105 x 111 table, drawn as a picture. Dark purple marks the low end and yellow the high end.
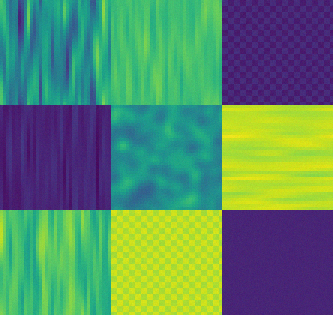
It is made of 3 by 3 panels. Panel 1,1: middling, streaked downward, strong in contrast. Panel 1,2: high, streaked downward, faint in contrast. Panel 1,3: very low, checkered, faint in contrast. Panel 2,1: very low, streaked downward, faint in contrast. Panel 2,2: middling, blotchy. Panel 2,3: very high, streaked across, faint in contrast. Panel 3,1: high, streaked downward. Panel 3,2: very high, checkered, faint in contrast. Panel 3,3: very low, flat.
